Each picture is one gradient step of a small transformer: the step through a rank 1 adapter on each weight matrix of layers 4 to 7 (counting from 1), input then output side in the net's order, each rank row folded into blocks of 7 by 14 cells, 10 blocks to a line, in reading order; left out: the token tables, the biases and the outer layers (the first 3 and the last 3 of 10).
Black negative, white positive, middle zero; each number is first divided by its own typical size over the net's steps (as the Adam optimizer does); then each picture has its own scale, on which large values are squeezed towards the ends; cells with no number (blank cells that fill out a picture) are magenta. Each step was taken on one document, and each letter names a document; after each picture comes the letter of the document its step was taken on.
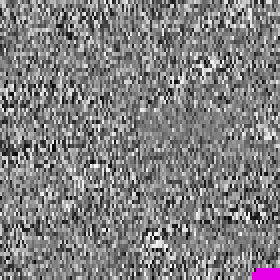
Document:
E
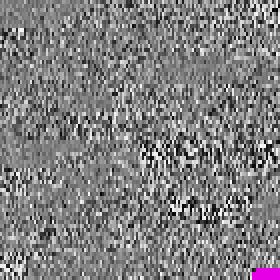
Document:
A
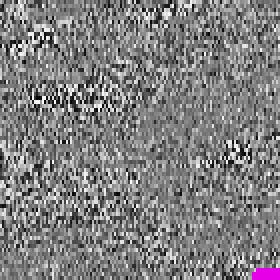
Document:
E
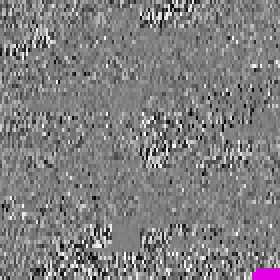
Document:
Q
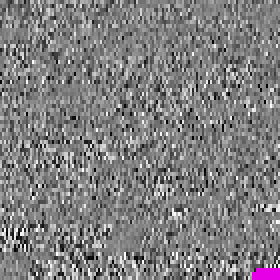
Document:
Q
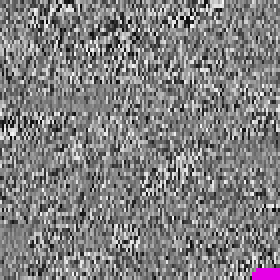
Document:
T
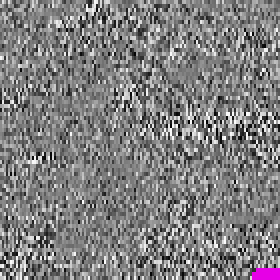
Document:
A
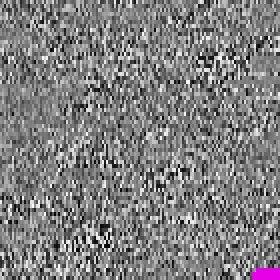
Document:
T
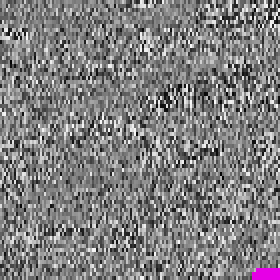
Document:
A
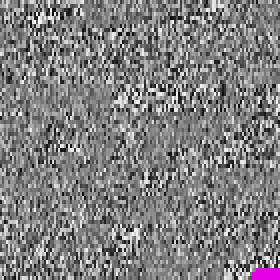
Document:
T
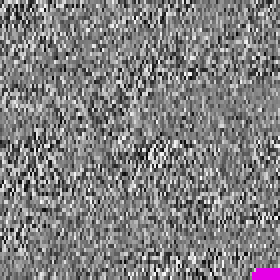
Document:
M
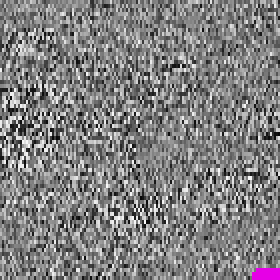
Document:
E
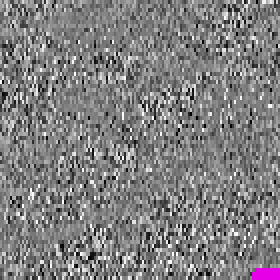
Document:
Q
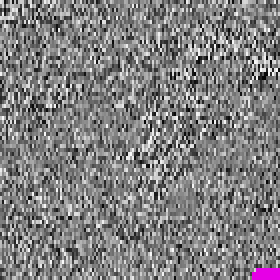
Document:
M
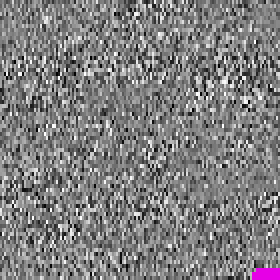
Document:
M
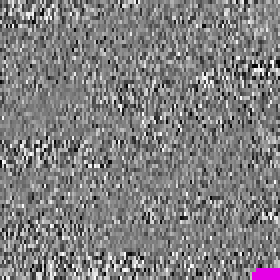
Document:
Q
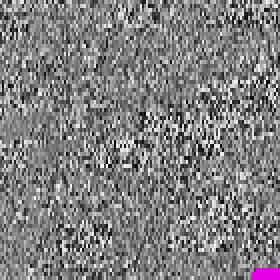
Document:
A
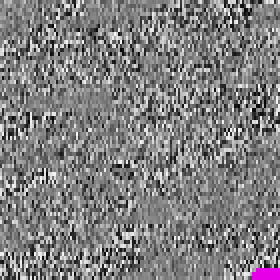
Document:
T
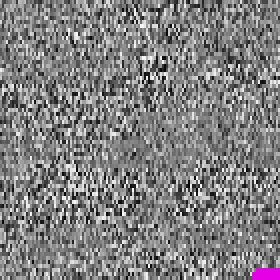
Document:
E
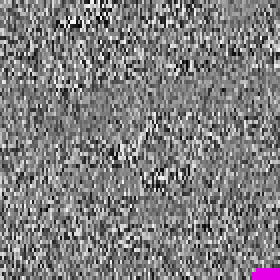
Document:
T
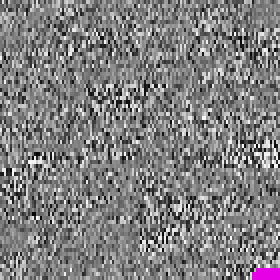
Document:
A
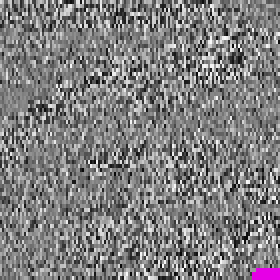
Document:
T
